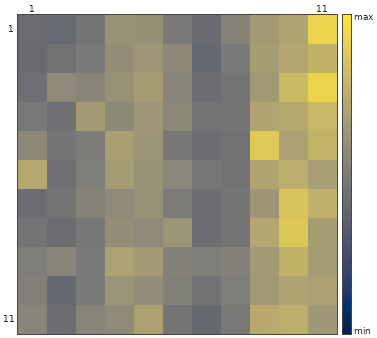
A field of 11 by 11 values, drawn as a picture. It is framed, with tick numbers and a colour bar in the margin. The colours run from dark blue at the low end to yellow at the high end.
Roughest part: middle right. Seam: vertical, 70% of the way across, the right part higher. Stripes: upright, repeating 2 times.
